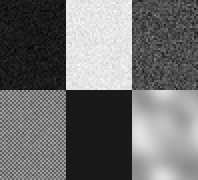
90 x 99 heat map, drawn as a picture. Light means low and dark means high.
It is made of 2 by 3 panels. Panel 1,1: very high, fine-grained, faint in contrast. Panel 1,2: very low, fine-grained, faint in contrast. Panel 1,3: high, fine-grained. Panel 2,1: middling, checkered, strong in contrast. Panel 2,2: very high, flat. Panel 2,3: low, smooth.
